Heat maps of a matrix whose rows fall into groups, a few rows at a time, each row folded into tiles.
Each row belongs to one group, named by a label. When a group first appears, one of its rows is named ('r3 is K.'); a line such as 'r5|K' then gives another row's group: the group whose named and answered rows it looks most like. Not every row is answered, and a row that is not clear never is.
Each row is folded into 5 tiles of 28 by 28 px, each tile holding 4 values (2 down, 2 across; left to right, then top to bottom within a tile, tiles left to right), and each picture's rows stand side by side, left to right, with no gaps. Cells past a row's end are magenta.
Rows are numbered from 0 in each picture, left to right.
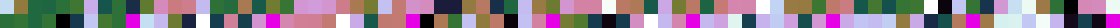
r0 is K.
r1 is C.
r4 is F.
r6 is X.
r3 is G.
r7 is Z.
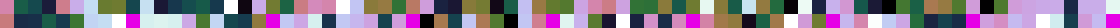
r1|X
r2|C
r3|G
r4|C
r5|F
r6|X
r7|Z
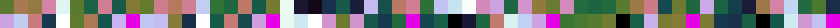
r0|C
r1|C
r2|X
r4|K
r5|K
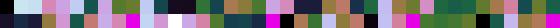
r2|G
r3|K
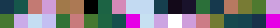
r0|Z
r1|X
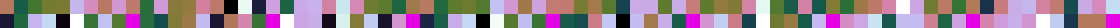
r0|G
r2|C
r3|G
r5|C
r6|C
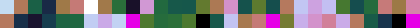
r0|K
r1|K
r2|Z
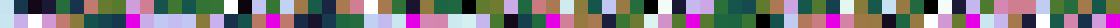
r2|K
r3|X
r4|F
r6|F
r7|C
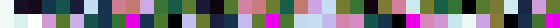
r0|X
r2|Z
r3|X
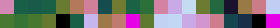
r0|K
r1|Z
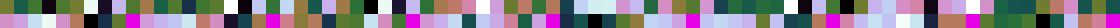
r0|X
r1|X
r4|F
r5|X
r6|Z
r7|K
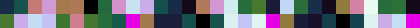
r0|Z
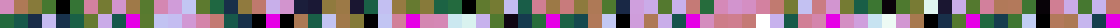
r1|Z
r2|G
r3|X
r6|X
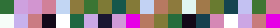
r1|F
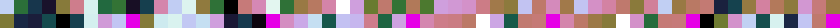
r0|K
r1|Z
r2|C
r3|Z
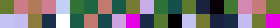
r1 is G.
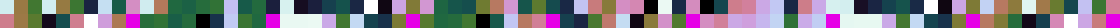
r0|F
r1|K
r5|Z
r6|X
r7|F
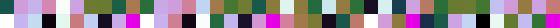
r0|C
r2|F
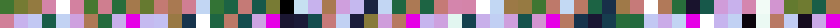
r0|C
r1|C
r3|C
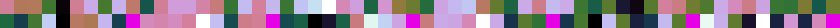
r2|F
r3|Z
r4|G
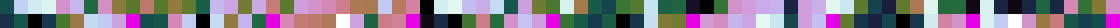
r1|G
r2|Z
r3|F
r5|Z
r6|K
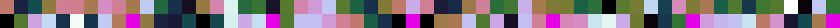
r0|G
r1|K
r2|Z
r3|G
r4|X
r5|X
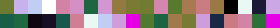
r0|F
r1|F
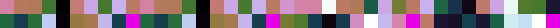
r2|F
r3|K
